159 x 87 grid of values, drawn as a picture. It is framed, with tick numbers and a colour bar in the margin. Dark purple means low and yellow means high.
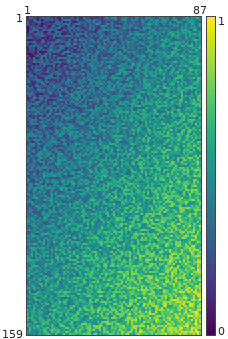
Histogram: bell-shaped. Stripes: none. Ninth with the highest average: bottom right. Grain: fine. Ninth with the lowest average: top left. Mirror symmetry: none. Slope: up to the bottom right.
